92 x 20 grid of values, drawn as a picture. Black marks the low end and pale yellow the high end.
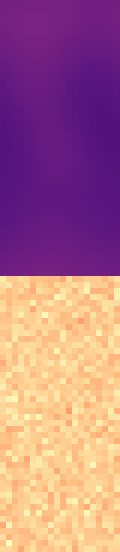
It is made of 2 by 1 panels. Panel 1,1: low, smooth, faint in contrast. Panel 2,1: very high, fine-grained, faint in contrast.
